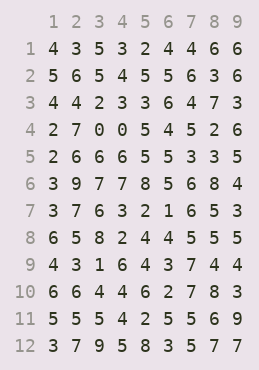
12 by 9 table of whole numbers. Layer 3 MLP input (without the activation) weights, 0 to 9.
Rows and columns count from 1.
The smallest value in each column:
2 3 0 0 2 1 3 2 3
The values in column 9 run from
3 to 9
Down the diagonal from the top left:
4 6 2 0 5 5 6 5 4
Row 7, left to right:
3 7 6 3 2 1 6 5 3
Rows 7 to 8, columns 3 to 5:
6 3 2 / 8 2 4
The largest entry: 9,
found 3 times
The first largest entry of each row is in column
8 2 8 2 2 2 2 3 7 8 9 3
